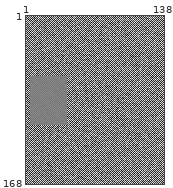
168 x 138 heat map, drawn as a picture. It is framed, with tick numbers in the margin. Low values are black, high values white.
There is no overall slope. The middle left is the smoothest part. No single row or column stands out from its neighbours. A checkerboard runs through the table. The histogram has two humps. On average the colour sits 50% of the way up the scale. In the middle left lies a patch that is calmer than the rest.
